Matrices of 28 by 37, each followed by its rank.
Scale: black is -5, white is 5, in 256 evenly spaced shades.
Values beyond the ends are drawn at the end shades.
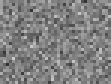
full rank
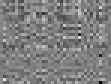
five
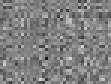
five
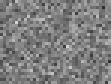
full rank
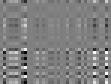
one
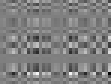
one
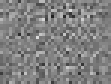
five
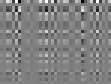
one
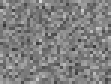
full rank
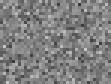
full rank
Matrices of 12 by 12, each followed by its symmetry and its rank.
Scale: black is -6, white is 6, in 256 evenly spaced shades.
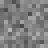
neither, full rank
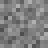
antisymmetric, full rank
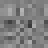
neither, rank two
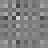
symmetric, rank one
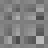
symmetric, rank one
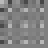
symmetric, rank one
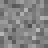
neither, full rank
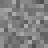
neither, full rank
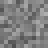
antisymmetric, full rank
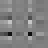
neither, rank one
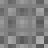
symmetric, rank one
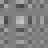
symmetric, rank one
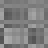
neither, rank one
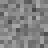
neither, full rank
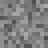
neither, full rank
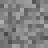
neither, full rank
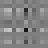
neither, rank one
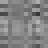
neither, rank two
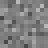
antisymmetric, full rank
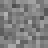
antisymmetric, full rank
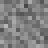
antisymmetric, full rank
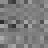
neither, rank two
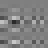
neither, rank one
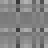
neither, rank one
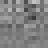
neither, rank two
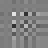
symmetric, rank one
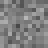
antisymmetric, full rank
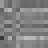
neither, rank two
